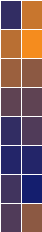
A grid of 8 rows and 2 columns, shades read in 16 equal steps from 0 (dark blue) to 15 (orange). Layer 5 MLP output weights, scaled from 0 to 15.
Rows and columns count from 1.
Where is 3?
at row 7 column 1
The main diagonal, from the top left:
2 15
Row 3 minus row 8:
5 0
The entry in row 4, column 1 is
5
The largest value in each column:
11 15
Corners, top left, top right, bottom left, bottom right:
2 12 4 8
